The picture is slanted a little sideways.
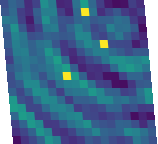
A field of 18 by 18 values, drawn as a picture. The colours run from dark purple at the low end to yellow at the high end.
No row or column stands out. On average the colour sits 30% of the way up the scale. Three lone cells stand out, each far higher than its neighbours. Concentric rings centre on the top right.
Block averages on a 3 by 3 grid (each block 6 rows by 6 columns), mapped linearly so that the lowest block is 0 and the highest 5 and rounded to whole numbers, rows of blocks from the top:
340 / 553 / 432
